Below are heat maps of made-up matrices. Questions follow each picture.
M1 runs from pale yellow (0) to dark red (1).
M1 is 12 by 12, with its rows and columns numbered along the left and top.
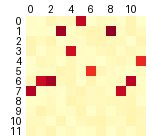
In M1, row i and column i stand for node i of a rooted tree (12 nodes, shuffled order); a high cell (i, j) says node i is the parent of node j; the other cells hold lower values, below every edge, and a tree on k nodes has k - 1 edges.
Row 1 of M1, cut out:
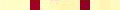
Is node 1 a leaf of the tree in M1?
no
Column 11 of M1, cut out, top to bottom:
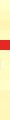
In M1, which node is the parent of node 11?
4
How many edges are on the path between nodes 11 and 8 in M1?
4
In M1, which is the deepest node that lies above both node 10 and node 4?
6
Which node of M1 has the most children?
6
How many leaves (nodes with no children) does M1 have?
5
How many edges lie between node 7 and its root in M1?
0
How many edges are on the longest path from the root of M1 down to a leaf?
7
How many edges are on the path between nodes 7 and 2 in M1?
4
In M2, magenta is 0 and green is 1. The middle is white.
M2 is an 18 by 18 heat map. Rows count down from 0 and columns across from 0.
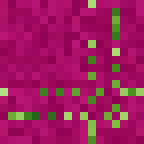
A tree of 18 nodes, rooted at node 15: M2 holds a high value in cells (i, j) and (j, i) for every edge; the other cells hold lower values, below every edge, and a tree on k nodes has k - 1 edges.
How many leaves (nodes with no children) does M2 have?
15
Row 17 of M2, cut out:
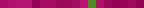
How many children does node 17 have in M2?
0
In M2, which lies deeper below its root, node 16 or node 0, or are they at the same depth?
the same depth
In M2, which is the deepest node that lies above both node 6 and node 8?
14
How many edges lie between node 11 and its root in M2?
1
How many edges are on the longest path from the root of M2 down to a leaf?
2
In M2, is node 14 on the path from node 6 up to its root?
yes
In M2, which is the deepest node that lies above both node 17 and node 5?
11
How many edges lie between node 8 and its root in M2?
2
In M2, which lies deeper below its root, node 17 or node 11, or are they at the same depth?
node 17
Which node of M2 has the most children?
14
